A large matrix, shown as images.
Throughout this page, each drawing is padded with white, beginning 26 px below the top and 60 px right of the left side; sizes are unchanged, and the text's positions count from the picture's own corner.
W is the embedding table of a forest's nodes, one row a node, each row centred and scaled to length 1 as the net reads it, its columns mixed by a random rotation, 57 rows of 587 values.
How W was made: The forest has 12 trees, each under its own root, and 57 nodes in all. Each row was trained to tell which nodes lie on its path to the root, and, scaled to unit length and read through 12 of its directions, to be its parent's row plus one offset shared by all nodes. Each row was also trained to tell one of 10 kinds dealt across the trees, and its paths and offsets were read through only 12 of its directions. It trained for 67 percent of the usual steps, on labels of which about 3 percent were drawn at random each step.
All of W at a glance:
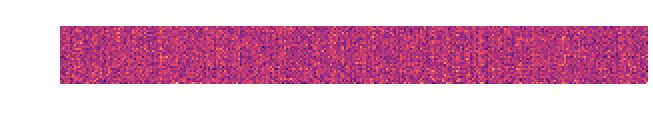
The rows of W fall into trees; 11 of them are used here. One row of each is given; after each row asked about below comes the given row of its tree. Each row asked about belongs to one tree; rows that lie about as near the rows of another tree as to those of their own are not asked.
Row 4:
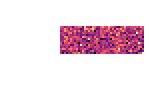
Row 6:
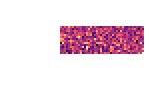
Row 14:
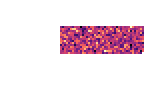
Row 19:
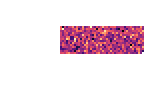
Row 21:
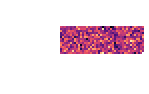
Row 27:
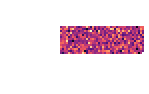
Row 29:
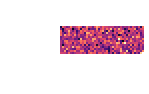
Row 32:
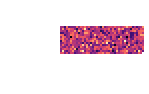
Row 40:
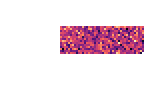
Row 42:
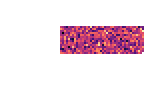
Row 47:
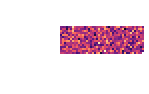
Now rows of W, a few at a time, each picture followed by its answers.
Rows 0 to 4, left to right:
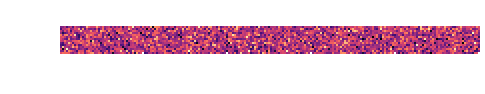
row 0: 42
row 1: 27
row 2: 6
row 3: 19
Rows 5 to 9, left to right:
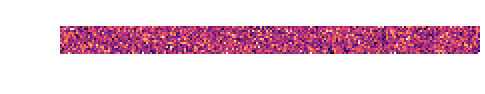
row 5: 40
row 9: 27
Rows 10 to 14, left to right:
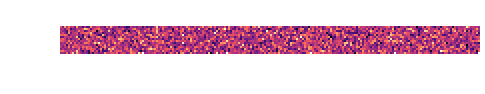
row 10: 6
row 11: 47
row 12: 29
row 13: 42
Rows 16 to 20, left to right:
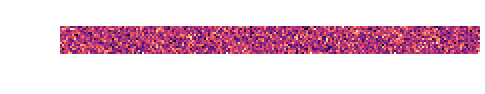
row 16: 40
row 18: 29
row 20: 6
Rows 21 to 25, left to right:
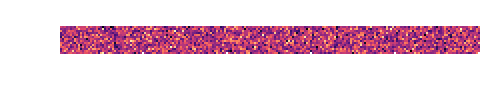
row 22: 32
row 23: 32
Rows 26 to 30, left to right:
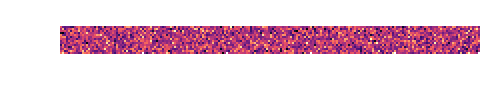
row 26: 42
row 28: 32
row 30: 47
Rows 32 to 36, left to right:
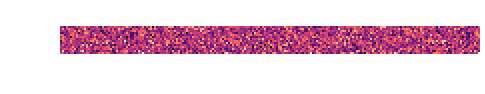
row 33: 27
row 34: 29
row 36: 32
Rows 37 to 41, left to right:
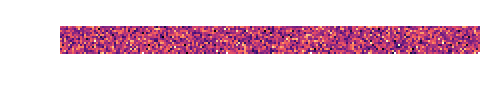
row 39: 29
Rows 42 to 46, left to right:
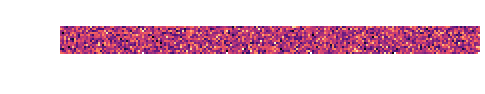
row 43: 27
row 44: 40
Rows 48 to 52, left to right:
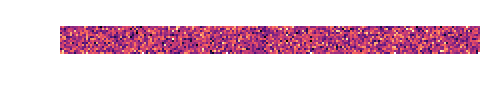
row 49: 4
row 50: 27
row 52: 14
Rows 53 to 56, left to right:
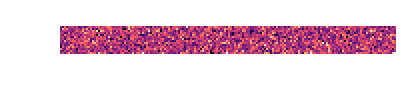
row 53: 19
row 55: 14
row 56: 29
